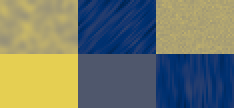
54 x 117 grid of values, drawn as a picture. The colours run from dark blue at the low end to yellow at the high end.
It is made of 2 by 3 panels. Panel 1,1: high, blotchy, faint in contrast. Panel 1,2: very low, slanting up to the right, faint in contrast. Panel 1,3: high, fine-grained, faint in contrast. Panel 2,1: very high, flat. Panel 2,2: low, flat. Panel 2,3: very low, streaked downward, faint in contrast.
